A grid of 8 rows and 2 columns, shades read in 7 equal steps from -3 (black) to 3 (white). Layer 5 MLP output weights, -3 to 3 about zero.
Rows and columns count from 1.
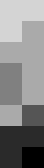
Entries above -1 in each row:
2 2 2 2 2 1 0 0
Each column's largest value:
2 2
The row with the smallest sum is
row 8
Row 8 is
-2 -3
